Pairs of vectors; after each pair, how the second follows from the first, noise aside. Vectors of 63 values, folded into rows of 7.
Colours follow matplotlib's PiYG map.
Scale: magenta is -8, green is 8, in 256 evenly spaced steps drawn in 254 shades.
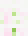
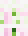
scaled up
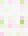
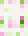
scaled up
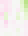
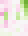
scaled up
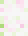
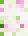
scaled up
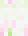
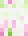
scaled up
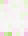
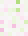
shuffled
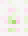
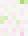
shuffled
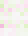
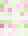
scaled up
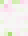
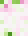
scaled up
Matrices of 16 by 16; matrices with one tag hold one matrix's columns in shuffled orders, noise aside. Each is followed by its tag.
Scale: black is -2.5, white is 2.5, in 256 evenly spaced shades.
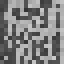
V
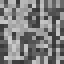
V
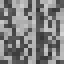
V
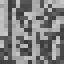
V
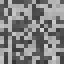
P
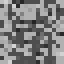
P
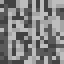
V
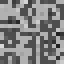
P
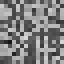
P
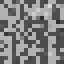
P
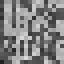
V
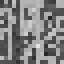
V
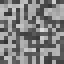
P
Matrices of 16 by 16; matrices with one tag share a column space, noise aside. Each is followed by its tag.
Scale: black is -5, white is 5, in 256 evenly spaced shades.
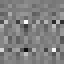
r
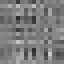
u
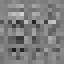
r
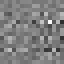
r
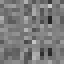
u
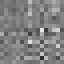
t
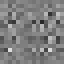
r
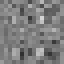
u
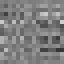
r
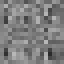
u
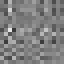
t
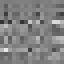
r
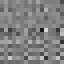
t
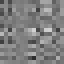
t
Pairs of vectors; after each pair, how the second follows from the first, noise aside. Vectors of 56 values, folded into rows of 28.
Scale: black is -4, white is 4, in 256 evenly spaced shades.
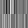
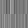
shrunk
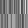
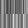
shuffled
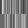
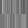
shrunk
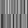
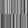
copied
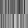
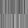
shrunk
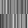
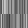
shuffled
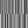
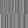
shrunk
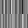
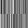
shuffled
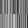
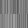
shrunk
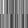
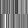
shuffled
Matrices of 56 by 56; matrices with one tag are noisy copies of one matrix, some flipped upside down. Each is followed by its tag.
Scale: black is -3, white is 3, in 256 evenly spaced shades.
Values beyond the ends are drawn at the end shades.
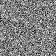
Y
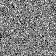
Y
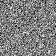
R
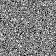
Y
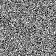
Y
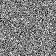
Y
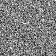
R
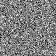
Y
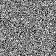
Y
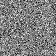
Y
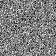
R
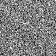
R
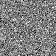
Y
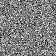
Y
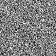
R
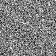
R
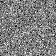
R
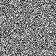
Y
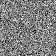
Y
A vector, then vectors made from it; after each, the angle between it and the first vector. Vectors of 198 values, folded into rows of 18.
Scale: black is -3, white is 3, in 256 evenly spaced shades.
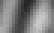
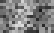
partly opposed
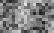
partly opposed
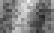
nearly opposite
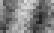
nearly opposite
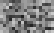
orthogonal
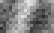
nearly opposite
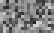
orthogonal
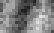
nearly parallel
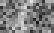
partly opposed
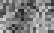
partly aligned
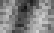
nearly parallel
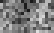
partly aligned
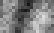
nearly parallel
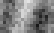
nearly opposite
